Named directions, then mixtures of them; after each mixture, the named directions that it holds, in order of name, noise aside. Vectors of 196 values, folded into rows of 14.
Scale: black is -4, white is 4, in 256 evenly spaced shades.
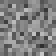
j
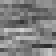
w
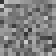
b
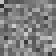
b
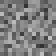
j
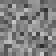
j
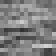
w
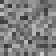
b, j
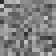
b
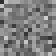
b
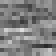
w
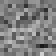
j, w
